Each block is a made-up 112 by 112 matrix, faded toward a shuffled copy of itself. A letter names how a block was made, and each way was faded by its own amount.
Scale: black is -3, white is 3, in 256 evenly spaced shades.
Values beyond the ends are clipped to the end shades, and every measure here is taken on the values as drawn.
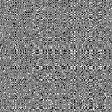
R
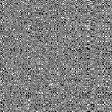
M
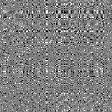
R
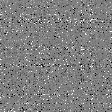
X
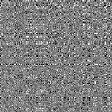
M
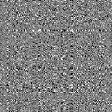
M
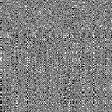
M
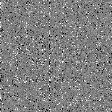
X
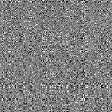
M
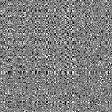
R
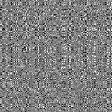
R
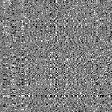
M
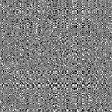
R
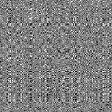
R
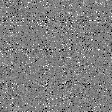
X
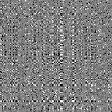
R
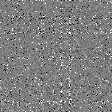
X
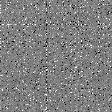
X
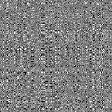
M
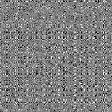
R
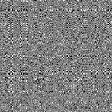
M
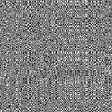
R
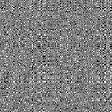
M
